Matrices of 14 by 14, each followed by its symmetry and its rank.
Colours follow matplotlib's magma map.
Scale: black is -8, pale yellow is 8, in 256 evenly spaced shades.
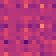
antisymmetric, rank two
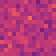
neither, full rank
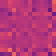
antisymmetric, rank two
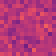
antisymmetric, full rank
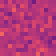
antisymmetric, full rank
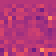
neither, rank three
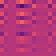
neither, rank one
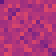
symmetric, full rank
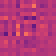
antisymmetric, rank two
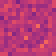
symmetric, full rank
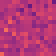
antisymmetric, full rank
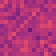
symmetric, full rank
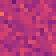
antisymmetric, full rank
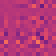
antisymmetric, rank two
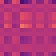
neither, rank one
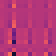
neither, rank one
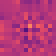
antisymmetric, rank two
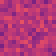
symmetric, full rank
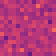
antisymmetric, full rank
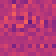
neither, rank three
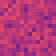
symmetric, full rank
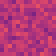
neither, full rank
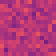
neither, full rank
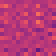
neither, rank three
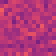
neither, full rank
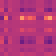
neither, rank one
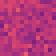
neither, full rank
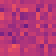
neither, rank three
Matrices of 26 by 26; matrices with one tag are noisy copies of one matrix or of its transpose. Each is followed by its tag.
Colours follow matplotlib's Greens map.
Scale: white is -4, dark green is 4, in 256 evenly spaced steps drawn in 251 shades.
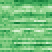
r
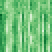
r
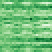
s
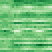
r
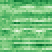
r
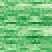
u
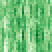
u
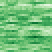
u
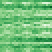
s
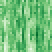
u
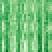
s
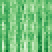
s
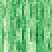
u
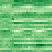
r
